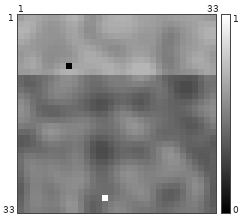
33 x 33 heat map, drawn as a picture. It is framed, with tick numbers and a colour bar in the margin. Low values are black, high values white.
Grain: blotchy. Seam: horizontal, 30% of the way down, the top part higher. Average level on the scale: 50%. Lone odd cells: 2, 1 higher and 1 lower than their neighbours.
